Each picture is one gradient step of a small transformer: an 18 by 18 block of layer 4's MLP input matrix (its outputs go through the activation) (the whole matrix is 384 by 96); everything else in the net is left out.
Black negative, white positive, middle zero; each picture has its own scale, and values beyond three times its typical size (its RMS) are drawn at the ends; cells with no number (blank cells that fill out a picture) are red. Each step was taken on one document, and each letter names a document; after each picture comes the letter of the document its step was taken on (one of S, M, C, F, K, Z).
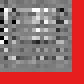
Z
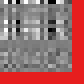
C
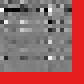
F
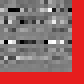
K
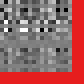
C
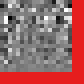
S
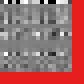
C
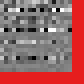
K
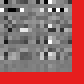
F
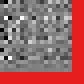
S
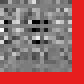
Z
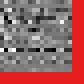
Z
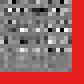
F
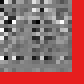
Z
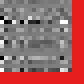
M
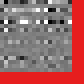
F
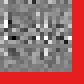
S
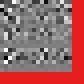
S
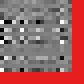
M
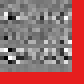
S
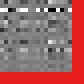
F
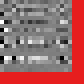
M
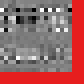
K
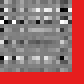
M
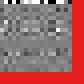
C
